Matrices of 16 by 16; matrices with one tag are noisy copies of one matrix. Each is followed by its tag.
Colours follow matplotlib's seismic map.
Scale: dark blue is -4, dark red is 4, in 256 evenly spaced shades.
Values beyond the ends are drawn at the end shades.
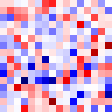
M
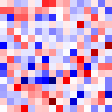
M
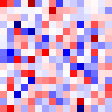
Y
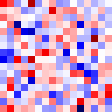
Y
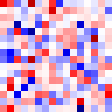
Y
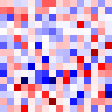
M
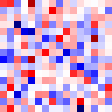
Y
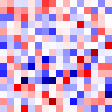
M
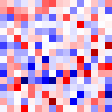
M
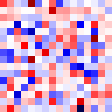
Y
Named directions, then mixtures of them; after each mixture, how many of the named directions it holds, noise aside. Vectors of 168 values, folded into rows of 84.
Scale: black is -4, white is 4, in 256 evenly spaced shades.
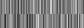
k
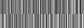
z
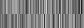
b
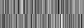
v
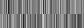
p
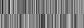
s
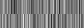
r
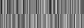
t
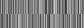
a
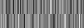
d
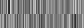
three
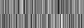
one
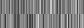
one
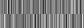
two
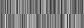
three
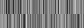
three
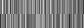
three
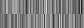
one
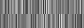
three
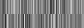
two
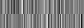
three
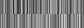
three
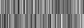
two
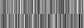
two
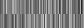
one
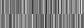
three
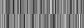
one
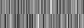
one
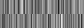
one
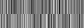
two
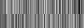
two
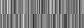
two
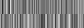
one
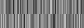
one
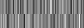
one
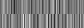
one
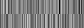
three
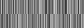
one
